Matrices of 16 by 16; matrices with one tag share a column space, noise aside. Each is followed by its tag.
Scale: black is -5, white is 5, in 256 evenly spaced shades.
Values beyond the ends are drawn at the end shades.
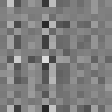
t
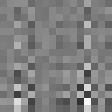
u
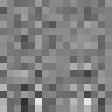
u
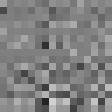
u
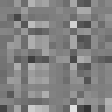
t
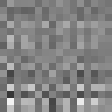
u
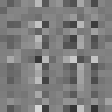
t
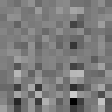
u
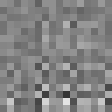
u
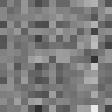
t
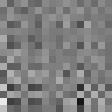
u
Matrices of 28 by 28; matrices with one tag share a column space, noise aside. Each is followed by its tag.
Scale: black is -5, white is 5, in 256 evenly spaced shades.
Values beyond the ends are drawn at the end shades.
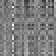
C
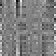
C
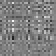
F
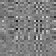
F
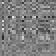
F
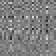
F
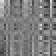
C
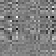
F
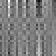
C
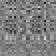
F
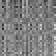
C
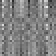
C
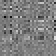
F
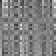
C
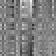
C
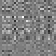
F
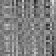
C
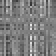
C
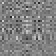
F
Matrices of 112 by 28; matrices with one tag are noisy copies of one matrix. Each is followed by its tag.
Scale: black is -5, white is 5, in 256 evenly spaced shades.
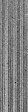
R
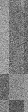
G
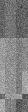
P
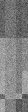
P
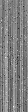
R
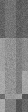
P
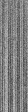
R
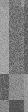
G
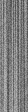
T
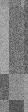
G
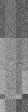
P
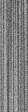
T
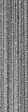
T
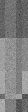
P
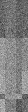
P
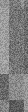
G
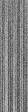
R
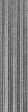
R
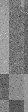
G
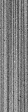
T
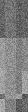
P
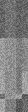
P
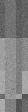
P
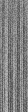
R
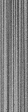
T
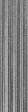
R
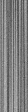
T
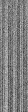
R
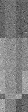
P
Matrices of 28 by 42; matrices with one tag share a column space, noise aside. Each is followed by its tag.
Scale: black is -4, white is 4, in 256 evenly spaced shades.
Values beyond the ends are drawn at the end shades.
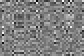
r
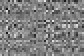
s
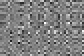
r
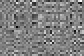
r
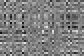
r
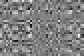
s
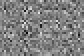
s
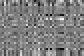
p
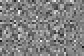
s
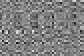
r
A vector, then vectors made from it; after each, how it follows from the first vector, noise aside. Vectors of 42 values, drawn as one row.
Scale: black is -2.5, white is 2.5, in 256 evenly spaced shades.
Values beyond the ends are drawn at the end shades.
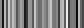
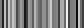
copied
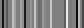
partly zeroed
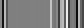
partly zeroed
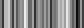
sign-scrambled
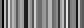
copied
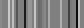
partly zeroed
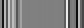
partly zeroed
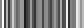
sign-scrambled
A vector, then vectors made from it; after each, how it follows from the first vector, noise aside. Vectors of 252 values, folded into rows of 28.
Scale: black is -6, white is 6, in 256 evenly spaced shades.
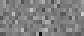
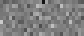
reversed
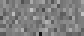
copied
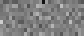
reversed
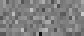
copied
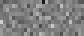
reversed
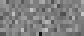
copied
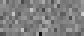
copied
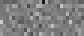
reversed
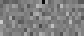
reversed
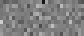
reversed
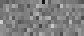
reversed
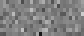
copied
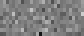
copied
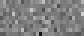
copied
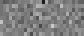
reversed
